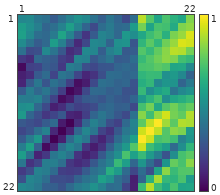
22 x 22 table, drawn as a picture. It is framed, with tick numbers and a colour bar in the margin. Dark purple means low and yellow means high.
The right part is higher, past a seam about 70% of the way across. On average the colour sits 40% of the way up the scale. Streaks slant up to the right.
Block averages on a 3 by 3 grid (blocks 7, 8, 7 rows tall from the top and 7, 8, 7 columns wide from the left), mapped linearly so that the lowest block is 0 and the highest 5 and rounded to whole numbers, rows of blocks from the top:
115 | 004 | 114
